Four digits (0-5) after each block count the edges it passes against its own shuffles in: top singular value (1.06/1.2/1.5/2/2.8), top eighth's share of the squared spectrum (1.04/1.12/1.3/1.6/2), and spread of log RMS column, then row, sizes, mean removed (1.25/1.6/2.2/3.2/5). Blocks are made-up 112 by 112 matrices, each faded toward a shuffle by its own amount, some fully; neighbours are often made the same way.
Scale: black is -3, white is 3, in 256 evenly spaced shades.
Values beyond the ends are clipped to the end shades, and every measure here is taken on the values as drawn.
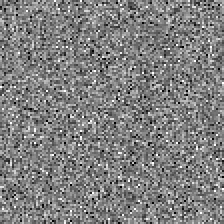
0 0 0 0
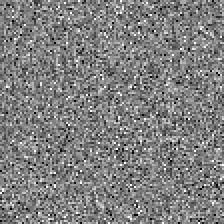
0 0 0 0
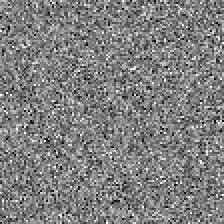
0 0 0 0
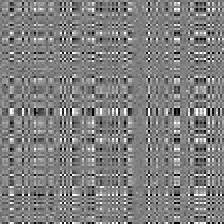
5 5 5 5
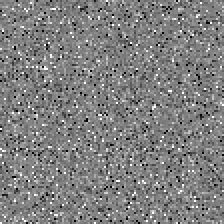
2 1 0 0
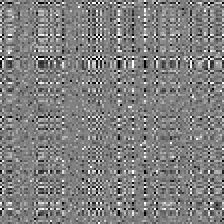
5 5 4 4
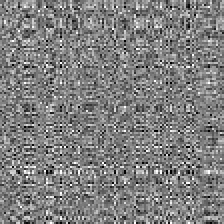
5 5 4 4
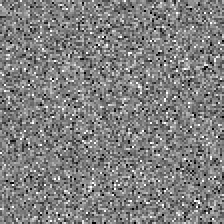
1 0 0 0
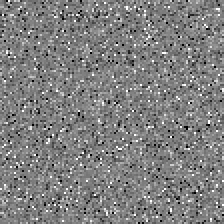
2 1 0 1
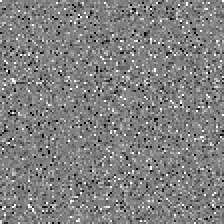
3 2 0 1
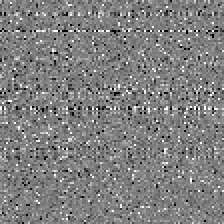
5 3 2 3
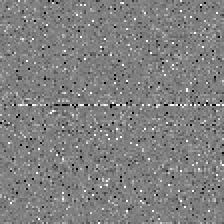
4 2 0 1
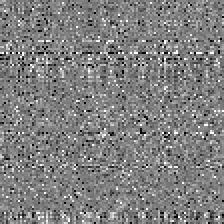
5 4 2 3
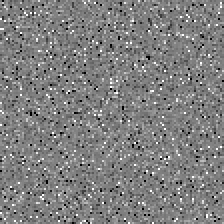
0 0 0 0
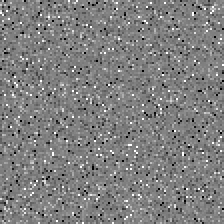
0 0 0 0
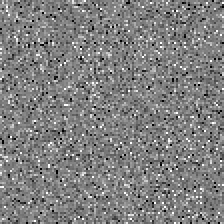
2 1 0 0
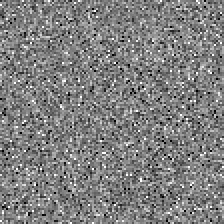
0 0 0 0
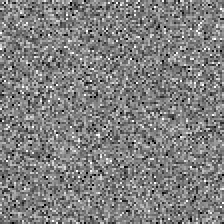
0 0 0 0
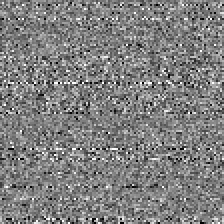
2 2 0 4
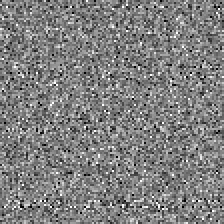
1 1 0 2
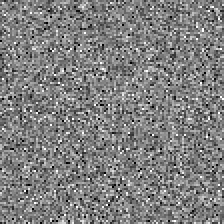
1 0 0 2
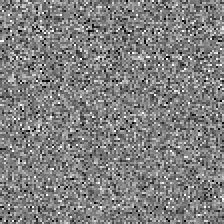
0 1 0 2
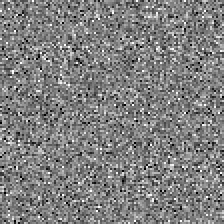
0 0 0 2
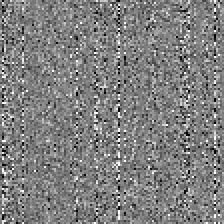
2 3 4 0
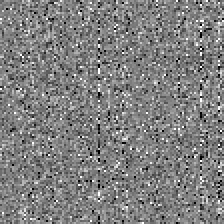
2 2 3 0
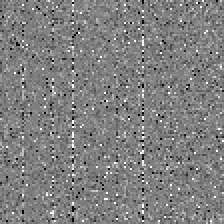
3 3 2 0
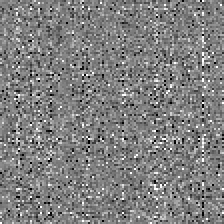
2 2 3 2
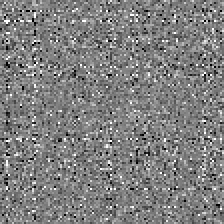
2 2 3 3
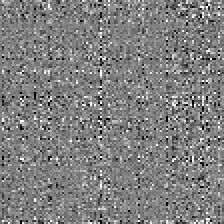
2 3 4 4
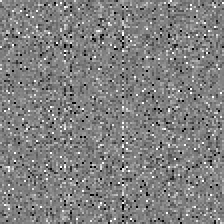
2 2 2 1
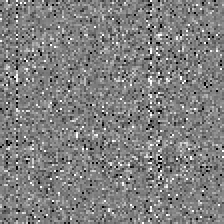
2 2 3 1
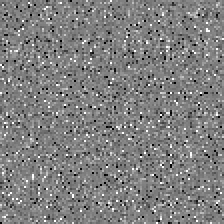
3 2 0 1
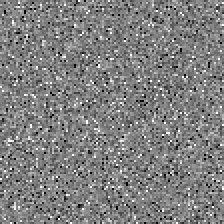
2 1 0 0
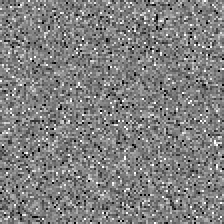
2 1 0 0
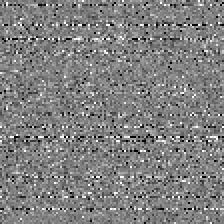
2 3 0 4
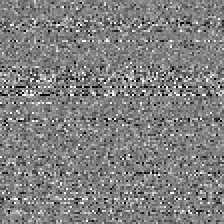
2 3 0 4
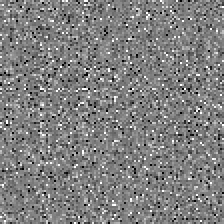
4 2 1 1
